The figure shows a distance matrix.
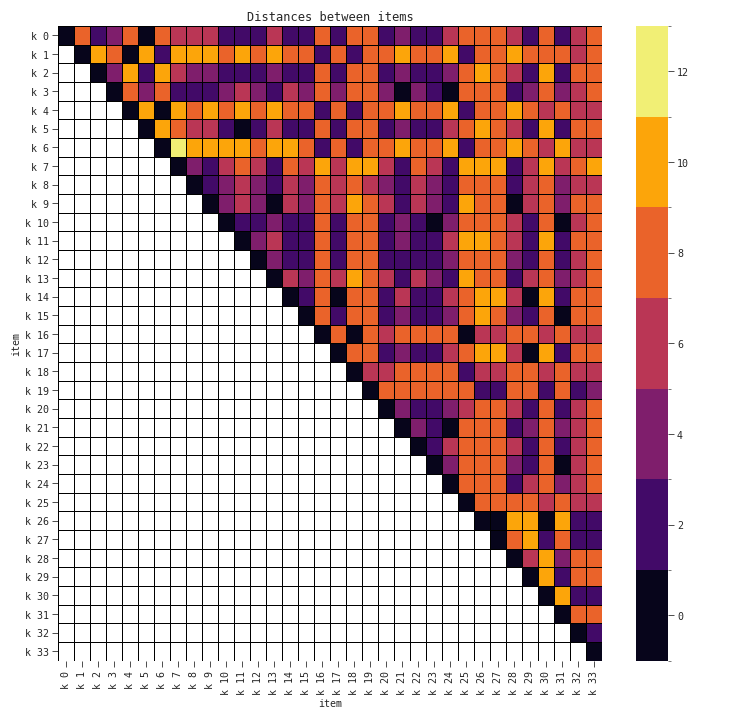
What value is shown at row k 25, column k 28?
8
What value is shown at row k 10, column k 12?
2
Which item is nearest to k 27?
k 26
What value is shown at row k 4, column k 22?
8
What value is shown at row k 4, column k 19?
8
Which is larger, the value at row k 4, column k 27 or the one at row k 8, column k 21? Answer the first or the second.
the first
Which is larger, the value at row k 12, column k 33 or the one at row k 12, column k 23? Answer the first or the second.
the first
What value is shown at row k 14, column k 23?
2
